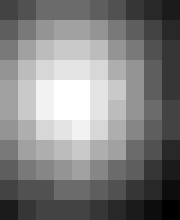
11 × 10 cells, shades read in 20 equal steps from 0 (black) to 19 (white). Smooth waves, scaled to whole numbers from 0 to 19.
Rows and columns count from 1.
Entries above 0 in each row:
10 10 10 10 10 10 10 10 10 10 9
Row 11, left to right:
2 4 5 5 5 4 3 2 1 0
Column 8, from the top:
4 7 9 11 11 11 10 8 7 4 2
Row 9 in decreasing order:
12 11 10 10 9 8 7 7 4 2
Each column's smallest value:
2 4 5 5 5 4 3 2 1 0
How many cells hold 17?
5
